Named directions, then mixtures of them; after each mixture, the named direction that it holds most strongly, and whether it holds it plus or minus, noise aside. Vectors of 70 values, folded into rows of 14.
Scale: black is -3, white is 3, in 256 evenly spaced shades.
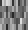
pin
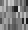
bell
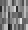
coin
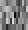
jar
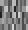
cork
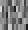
coin, minus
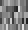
bell, plus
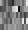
bell, minus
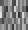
cork, minus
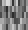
pin, plus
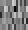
cork, plus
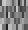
pin, plus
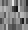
bell, plus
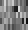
bell, plus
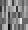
coin, plus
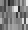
bell, minus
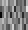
cork, plus
